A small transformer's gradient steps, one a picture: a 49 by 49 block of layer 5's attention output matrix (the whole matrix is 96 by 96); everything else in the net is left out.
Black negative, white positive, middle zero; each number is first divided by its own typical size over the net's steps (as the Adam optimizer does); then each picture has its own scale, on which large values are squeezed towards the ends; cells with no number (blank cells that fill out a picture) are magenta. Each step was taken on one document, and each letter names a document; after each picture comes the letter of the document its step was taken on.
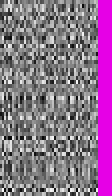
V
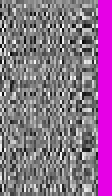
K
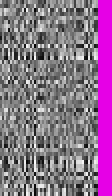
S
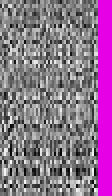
K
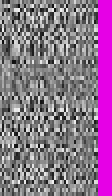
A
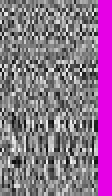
A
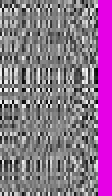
S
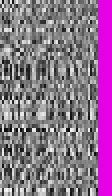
V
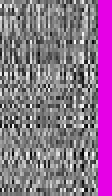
S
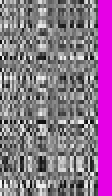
S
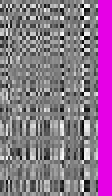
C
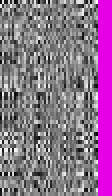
S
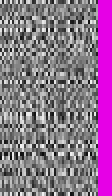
V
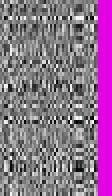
K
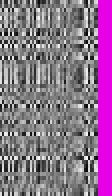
S
